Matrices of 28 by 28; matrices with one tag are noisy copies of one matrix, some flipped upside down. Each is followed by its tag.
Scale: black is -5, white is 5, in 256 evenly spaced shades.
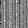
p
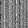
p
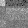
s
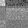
s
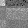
s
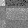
s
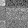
s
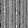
p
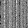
p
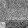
s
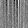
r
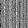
p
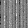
p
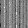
p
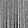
r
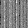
p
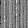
p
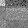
s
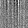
r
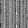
p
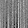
r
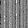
p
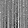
r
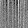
r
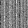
p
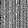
p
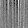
r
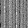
p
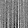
r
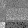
s
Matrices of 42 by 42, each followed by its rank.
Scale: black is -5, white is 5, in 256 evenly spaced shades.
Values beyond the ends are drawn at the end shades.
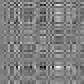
two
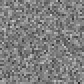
full rank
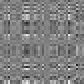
two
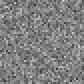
full rank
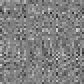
five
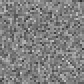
full rank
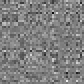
five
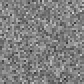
full rank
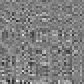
five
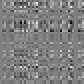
two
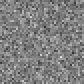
full rank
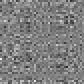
five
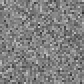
full rank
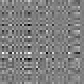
two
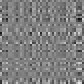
two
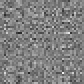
five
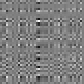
two
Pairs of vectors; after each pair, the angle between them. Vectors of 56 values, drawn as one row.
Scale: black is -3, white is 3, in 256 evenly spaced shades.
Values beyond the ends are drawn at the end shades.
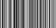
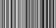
orthogonal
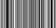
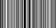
orthogonal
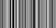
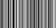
partly aligned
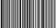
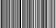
nearly parallel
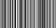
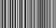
nearly parallel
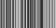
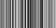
nearly parallel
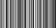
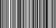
partly aligned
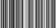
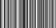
partly opposed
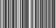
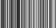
partly opposed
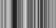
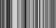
nearly opposite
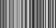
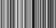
partly aligned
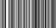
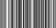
partly aligned
